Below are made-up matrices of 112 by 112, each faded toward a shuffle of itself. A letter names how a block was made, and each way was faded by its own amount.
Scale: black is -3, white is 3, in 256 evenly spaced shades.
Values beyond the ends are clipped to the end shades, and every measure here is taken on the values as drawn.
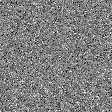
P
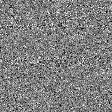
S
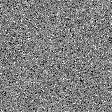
P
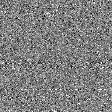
S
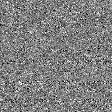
S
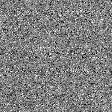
S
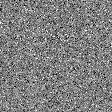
P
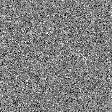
S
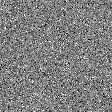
P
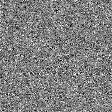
S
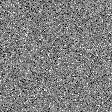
P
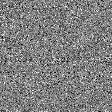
S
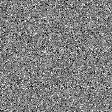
S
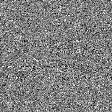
S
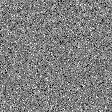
P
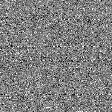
S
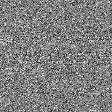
S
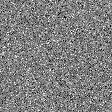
P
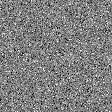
P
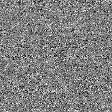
S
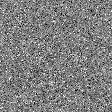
P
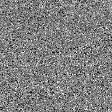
S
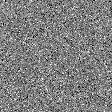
P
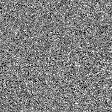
S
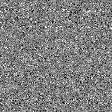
S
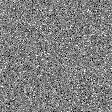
P
